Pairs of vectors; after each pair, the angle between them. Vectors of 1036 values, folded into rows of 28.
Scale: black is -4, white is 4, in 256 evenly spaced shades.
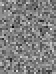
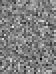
nearly opposite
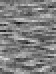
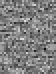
partly aligned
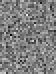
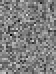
nearly parallel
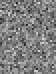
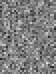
orthogonal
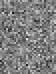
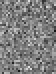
orthogonal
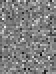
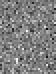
orthogonal
